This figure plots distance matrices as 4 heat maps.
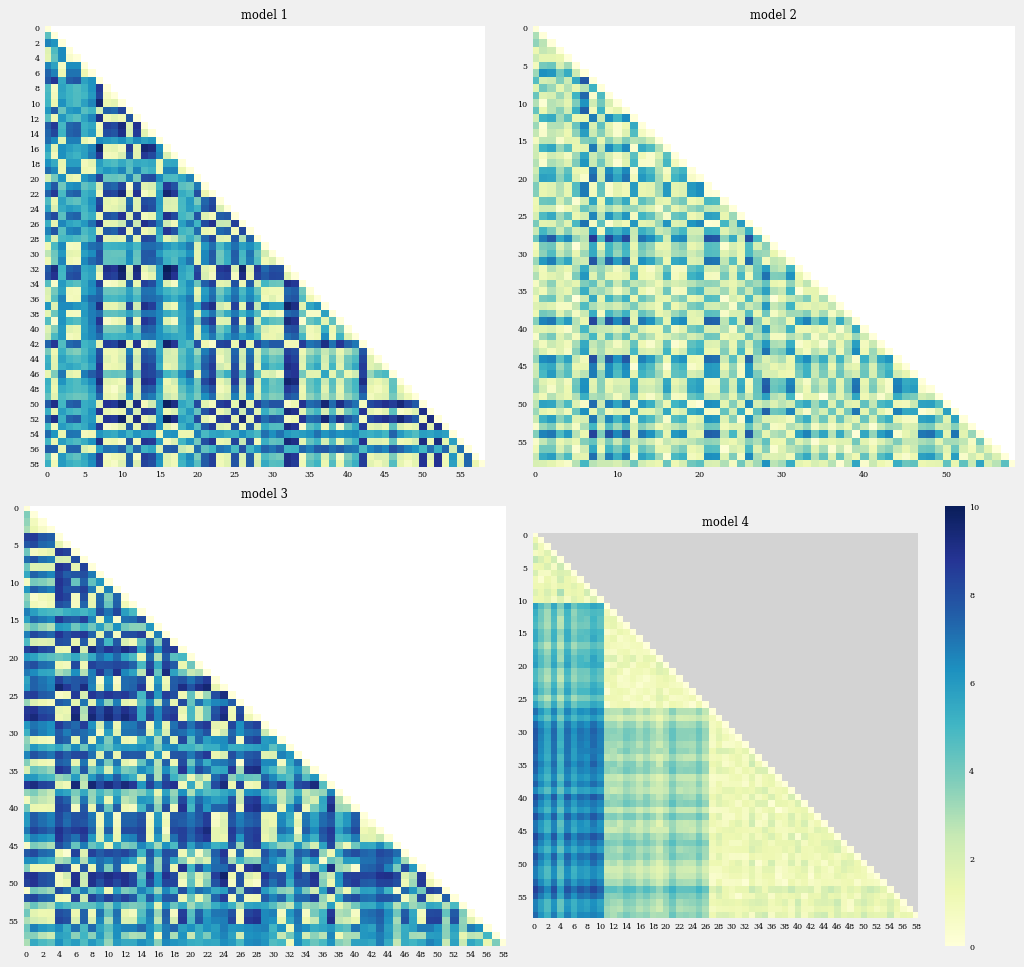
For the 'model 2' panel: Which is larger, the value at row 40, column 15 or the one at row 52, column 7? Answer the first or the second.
the second
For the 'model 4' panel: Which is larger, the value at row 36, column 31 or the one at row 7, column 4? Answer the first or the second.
the second
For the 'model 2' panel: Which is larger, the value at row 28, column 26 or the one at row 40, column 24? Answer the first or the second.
the first
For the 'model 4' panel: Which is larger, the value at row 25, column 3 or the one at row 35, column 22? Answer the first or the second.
the first
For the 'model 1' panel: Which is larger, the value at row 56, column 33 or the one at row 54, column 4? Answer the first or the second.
the second
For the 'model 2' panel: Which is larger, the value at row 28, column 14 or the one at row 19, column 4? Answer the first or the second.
the first
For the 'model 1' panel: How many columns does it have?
59
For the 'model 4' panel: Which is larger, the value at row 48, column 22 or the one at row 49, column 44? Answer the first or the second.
the first
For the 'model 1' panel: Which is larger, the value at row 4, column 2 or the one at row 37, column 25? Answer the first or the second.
the second
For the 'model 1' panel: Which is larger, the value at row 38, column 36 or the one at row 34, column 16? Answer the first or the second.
the second
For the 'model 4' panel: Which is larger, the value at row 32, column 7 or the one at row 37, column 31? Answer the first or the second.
the first
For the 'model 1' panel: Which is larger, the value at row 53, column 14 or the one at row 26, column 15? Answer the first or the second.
the first
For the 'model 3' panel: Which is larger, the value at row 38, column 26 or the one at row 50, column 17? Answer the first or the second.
the second
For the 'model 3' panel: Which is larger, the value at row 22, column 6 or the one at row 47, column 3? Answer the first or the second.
the first
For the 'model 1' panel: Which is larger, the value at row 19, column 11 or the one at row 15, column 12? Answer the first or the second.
the second
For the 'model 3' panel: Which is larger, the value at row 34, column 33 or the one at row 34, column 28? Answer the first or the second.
the second
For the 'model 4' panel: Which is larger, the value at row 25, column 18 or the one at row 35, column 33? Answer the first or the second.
the second
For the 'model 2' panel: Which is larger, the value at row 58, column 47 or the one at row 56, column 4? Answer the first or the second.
the second
